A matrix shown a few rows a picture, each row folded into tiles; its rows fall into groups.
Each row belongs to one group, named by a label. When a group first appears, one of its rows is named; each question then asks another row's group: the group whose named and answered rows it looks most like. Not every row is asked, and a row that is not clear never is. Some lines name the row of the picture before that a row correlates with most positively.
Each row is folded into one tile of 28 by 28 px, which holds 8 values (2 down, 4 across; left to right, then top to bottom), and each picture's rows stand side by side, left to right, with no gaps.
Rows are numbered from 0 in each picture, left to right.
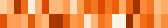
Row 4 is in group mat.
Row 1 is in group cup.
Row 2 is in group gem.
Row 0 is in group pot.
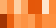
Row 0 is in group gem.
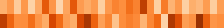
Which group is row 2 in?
cup
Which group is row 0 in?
gem
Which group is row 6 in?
gem
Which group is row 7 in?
gem
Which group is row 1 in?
cup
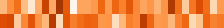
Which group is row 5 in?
gem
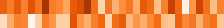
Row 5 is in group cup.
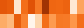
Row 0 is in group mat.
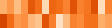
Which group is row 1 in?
mat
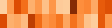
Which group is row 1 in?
gem
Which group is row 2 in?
pot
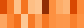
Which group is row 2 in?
pot
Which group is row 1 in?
pot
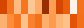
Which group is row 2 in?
mat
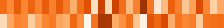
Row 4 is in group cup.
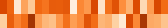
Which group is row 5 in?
pot
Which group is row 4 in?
mat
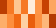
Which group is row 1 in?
cup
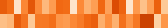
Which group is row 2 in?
mat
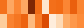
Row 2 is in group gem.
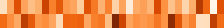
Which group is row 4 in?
gem
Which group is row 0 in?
cup
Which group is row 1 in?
pot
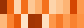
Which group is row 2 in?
pot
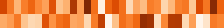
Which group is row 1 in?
mat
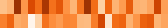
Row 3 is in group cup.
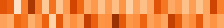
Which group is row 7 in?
pot
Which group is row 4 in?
gem
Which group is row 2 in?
pot
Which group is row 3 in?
gem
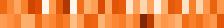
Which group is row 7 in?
cup
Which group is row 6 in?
mat
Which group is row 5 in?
gem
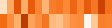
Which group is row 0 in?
cup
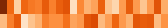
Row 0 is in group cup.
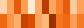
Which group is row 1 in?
cup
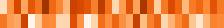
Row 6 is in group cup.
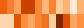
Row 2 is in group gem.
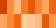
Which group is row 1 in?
mat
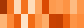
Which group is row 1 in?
cup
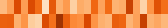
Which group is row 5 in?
pot
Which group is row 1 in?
mat
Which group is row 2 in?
gem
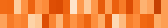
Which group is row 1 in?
mat
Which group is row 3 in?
cup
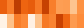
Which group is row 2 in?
gem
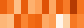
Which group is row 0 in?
mat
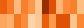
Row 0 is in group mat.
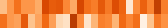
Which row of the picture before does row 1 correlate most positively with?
1
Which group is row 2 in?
mat
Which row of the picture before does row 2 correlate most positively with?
0
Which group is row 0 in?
cup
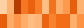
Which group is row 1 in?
mat
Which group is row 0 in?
pot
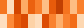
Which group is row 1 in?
mat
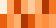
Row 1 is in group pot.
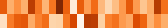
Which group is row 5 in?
pot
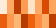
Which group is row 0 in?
cup
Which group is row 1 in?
cup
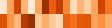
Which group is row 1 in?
pot
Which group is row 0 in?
cup
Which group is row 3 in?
pot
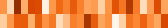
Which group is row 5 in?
cup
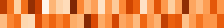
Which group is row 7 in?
cup
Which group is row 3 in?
gem
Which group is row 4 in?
pot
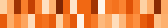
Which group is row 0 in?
pot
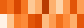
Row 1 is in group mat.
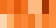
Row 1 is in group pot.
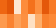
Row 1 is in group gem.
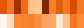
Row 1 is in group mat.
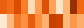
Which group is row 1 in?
cup
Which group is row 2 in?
pot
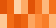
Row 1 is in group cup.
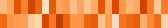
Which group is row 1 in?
mat
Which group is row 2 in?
gem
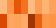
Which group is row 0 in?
pot
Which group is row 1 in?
gem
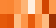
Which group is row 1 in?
cup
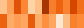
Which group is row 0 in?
pot
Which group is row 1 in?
pot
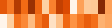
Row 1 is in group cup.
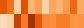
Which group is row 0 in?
mat
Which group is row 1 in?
gem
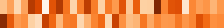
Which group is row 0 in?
gem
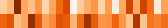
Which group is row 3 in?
gem
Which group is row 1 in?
gem
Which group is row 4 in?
cup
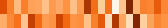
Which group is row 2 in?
gem
